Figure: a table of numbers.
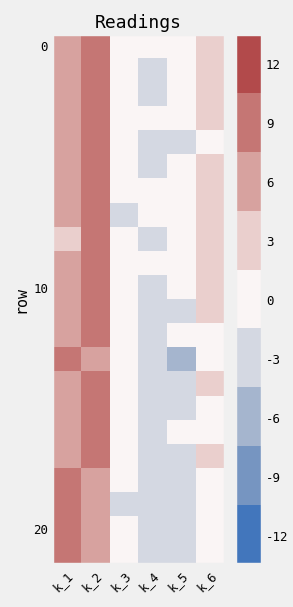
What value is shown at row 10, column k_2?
9
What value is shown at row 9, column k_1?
6
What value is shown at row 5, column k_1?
6
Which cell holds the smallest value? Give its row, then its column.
13, k_5
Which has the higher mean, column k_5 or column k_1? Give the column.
k_1
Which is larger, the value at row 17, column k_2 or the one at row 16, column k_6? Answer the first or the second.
the first
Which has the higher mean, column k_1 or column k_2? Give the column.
k_2
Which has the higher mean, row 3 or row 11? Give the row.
3
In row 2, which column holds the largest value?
k_2
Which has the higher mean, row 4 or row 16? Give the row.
16
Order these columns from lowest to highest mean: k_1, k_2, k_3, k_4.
k_4, k_3, k_1, k_2
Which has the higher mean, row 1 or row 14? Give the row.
1
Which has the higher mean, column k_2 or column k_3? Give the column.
k_2
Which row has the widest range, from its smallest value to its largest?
13
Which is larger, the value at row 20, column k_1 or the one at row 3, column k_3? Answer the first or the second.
the first
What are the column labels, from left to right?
k_1, k_2, k_3, k_4, k_5, k_6
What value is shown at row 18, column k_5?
-3
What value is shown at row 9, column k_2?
9
